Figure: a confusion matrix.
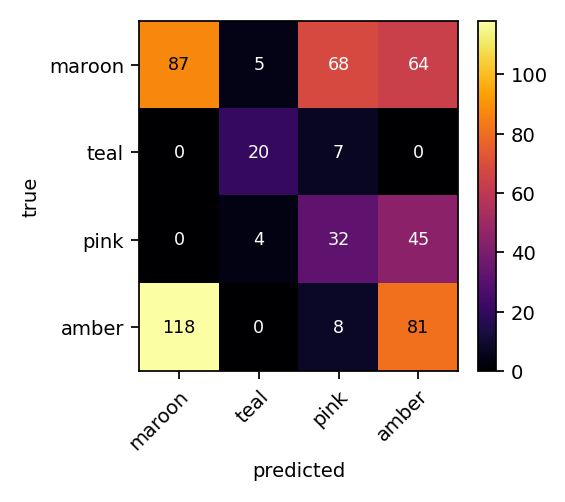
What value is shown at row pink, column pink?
32
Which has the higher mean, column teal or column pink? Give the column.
pink
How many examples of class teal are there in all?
27
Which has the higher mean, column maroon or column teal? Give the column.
maroon
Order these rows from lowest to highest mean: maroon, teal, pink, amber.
teal, pink, amber, maroon
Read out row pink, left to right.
0 4 32 45
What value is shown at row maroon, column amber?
64
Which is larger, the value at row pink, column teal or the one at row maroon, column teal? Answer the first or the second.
the second
